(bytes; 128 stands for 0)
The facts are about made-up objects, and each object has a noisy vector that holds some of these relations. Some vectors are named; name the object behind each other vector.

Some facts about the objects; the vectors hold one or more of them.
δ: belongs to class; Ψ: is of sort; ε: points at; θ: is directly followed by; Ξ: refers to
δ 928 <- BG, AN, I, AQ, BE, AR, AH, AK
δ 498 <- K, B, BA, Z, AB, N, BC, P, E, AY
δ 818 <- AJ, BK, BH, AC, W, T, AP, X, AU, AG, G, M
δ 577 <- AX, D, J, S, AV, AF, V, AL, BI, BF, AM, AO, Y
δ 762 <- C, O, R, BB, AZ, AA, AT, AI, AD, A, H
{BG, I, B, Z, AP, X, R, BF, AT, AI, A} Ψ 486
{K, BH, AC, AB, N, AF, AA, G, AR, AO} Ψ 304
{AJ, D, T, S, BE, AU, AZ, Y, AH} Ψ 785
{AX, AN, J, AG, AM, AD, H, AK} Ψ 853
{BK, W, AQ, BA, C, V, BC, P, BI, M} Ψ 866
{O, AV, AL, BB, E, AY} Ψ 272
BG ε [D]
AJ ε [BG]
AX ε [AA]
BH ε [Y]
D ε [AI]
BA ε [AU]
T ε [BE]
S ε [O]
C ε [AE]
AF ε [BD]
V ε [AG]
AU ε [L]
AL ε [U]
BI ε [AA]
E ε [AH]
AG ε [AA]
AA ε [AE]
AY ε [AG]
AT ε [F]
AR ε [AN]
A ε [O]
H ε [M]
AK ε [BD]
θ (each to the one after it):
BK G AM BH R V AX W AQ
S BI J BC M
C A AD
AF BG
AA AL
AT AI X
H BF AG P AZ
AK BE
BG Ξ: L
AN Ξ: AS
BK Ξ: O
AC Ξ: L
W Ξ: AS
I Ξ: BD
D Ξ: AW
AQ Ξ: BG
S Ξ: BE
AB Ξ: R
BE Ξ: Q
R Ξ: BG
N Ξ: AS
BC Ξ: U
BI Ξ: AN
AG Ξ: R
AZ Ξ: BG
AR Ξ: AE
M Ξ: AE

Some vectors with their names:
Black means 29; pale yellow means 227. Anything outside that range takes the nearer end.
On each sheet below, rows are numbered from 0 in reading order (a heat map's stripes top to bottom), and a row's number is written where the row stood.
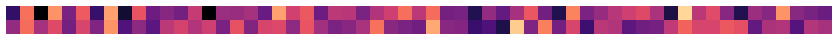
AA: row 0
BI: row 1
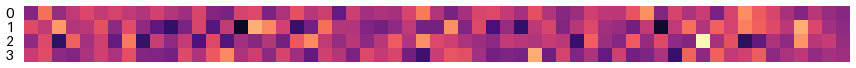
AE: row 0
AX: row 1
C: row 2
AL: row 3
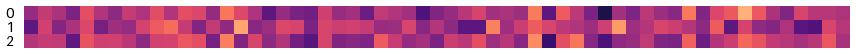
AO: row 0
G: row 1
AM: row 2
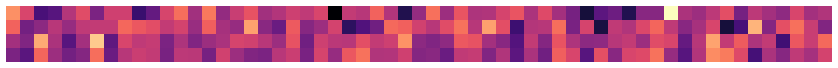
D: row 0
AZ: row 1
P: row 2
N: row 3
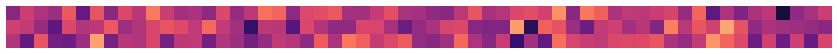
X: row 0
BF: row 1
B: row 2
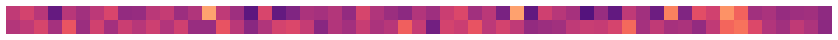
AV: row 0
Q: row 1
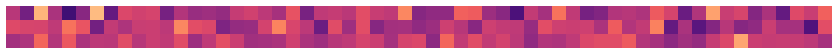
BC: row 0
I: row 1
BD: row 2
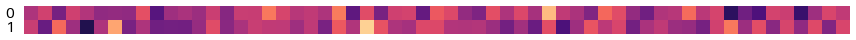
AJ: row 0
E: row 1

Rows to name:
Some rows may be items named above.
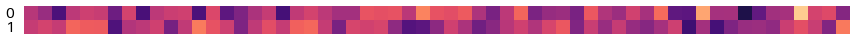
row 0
H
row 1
AR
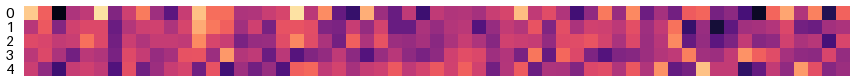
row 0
BG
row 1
BE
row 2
I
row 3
Y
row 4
AT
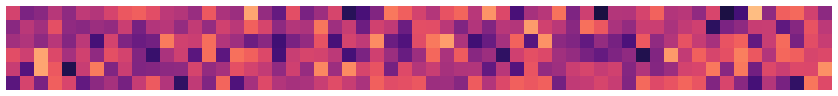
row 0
AZ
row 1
T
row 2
S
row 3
V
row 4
BA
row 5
BK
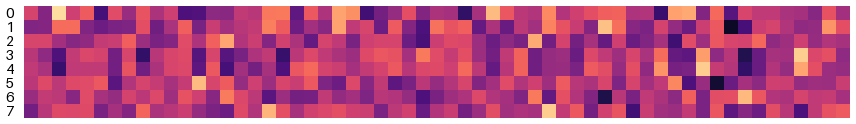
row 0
W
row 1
AU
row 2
AL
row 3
H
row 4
AT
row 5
AH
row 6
AO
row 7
BH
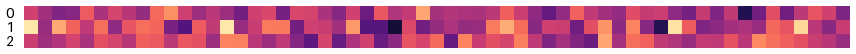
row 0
AD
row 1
AQ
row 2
L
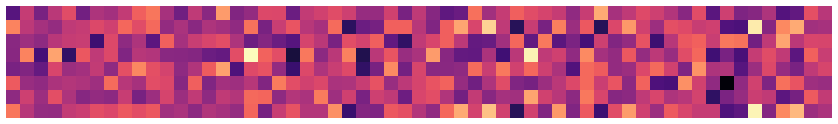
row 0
G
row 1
R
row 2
AF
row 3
AG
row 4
AC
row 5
A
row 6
T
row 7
R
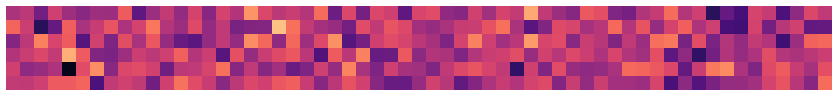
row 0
AJ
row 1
AI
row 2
M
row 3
AN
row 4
AB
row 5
AR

